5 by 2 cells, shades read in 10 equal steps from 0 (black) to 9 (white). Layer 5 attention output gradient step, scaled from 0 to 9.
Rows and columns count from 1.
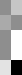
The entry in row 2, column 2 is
5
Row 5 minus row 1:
3 -7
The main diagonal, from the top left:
5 5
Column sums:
29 30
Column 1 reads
5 6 5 5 8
